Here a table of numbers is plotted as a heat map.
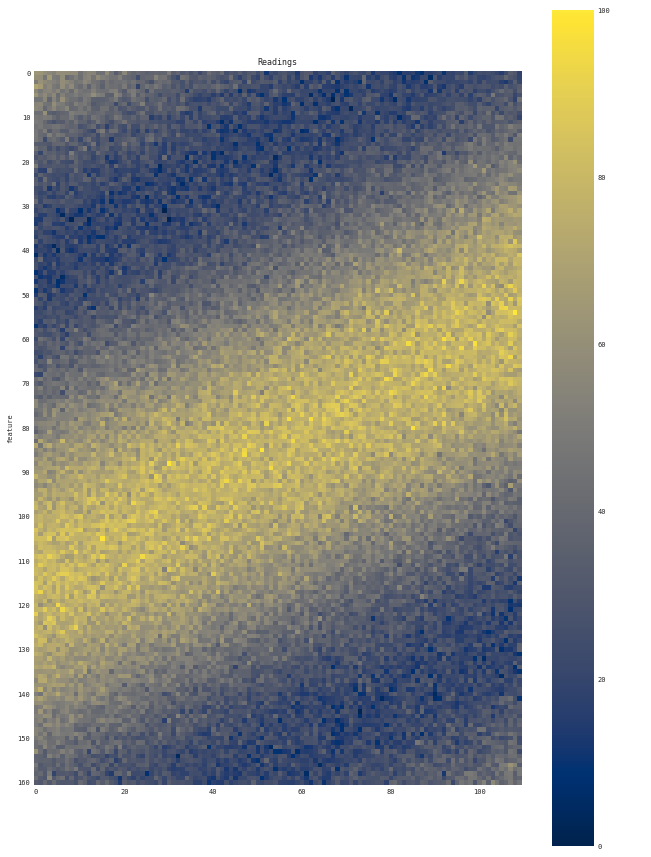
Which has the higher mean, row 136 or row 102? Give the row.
102
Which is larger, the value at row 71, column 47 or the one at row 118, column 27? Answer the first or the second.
the second
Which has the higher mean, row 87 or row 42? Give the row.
87
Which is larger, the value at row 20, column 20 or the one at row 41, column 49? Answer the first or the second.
the second
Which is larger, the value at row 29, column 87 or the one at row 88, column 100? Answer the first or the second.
the second
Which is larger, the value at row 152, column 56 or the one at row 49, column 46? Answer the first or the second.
the second
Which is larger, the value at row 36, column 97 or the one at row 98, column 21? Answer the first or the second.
the second
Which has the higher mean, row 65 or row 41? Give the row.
65
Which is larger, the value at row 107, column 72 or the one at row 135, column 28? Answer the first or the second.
the first
